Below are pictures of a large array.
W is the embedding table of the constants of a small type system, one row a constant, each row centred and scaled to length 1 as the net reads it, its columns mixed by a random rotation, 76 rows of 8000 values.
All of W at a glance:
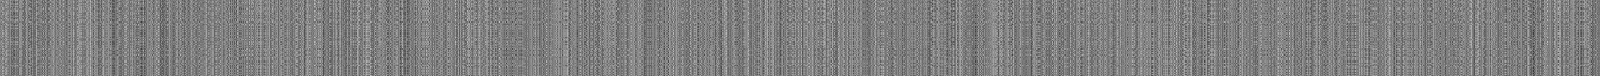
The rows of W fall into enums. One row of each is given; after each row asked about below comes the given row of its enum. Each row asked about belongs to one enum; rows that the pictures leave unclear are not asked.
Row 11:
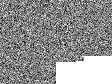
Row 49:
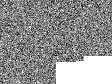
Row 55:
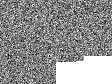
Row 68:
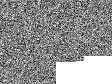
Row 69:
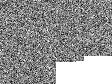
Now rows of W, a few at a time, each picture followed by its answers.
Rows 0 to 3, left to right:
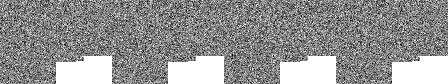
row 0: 11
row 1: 68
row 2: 55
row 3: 11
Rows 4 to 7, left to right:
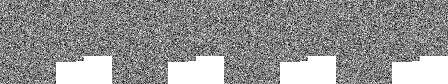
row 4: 11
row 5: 69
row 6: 11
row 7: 68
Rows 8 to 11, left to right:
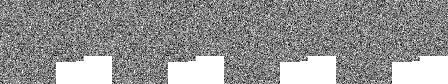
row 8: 49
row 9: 49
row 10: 11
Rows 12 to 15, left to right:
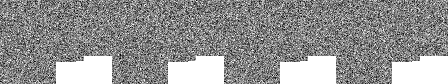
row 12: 68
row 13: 55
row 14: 68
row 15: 69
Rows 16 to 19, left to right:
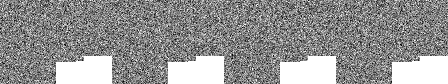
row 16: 11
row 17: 69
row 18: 55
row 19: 11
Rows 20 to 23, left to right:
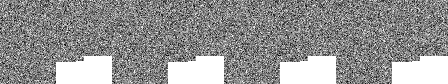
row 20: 11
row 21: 49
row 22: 49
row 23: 69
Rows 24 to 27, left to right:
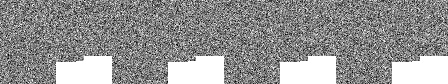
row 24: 55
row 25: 11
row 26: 69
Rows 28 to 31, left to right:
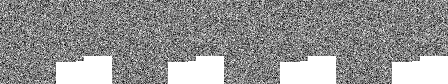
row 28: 11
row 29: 69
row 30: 68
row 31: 69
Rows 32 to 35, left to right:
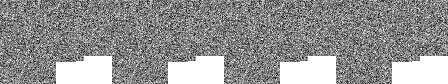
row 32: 68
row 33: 68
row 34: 68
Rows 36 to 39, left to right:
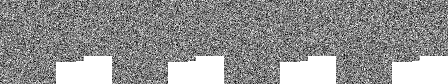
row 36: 68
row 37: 11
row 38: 69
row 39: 55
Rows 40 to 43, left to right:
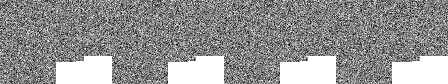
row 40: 69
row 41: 11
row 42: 11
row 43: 68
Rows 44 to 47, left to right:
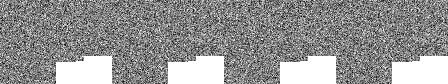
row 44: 11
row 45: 69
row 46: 68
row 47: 69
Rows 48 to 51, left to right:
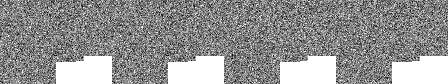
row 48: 49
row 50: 55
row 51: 68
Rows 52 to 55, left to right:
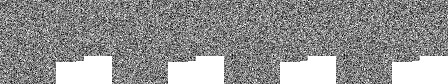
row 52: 69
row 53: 68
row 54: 55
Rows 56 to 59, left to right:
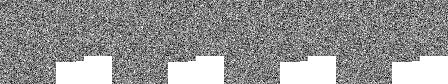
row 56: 69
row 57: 49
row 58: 68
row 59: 68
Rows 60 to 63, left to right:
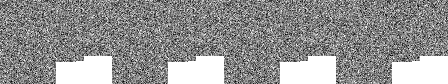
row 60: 69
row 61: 69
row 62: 69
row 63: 49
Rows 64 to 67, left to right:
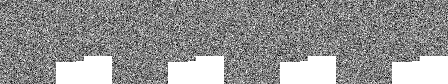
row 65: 11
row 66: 49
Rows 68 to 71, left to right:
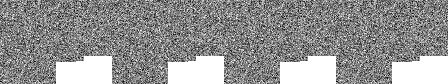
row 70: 68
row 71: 68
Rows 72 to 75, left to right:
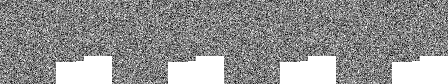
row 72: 69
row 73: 68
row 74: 69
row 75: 49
